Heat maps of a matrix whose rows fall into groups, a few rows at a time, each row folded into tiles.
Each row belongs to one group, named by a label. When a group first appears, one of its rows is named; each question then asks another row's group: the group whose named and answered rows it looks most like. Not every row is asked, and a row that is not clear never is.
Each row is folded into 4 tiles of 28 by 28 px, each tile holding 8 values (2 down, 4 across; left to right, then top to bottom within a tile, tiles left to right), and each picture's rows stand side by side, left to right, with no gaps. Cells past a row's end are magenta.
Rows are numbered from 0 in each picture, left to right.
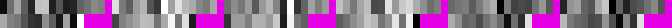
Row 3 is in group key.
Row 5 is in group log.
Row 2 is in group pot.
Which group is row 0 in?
log
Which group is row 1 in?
key
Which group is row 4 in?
log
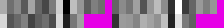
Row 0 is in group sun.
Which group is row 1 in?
pot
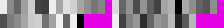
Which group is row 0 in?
key
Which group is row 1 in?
sun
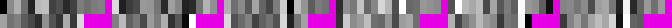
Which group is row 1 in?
log
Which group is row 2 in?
sun
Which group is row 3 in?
pot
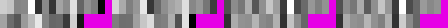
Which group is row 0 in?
key
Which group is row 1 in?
key
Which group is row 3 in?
pot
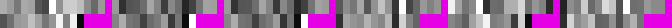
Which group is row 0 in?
key
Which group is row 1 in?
log
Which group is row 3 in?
pot
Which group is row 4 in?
key
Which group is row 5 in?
pot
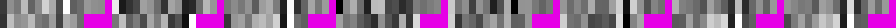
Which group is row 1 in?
log
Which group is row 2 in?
pot
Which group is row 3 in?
log
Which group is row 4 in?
sun
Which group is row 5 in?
sun
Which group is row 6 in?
pot
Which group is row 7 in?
pot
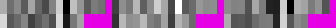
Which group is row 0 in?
sun
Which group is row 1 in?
pot
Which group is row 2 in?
sun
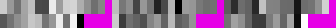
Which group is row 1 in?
sun
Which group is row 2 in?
log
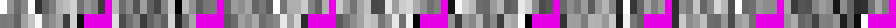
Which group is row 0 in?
key
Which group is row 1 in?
sun
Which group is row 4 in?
key
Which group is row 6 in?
pot
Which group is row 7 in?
log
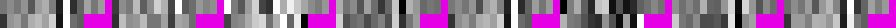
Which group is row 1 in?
pot
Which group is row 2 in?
key
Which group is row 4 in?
pot
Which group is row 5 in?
log
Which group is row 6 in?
sun
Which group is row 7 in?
pot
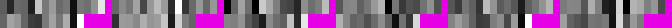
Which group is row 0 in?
log
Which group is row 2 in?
log
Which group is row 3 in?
log
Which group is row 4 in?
log
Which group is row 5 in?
sun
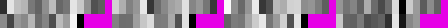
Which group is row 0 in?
key
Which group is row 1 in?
key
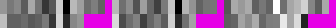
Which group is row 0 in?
sun
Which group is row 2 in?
key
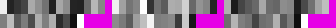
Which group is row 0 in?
log
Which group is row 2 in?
log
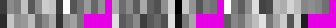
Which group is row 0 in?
pot
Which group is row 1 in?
sun
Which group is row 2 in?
key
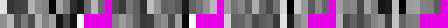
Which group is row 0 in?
log
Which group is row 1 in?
log
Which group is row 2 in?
sun
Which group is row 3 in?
sun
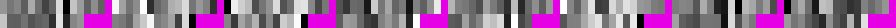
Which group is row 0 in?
sun
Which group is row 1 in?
key
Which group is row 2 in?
key
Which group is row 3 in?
log
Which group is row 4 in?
pot
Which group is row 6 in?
sun
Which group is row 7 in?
log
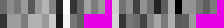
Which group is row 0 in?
pot
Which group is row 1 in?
sun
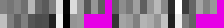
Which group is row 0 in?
sun
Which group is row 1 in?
pot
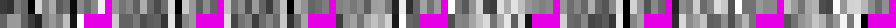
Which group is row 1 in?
sun
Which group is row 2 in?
sun
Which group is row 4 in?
key
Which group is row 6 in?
pot
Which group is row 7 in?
key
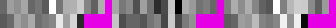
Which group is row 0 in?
key
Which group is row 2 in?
key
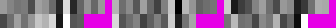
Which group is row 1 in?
sun
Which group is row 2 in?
log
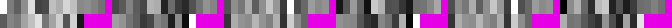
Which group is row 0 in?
key
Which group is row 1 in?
log
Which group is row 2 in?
pot
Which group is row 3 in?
log
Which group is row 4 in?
pot
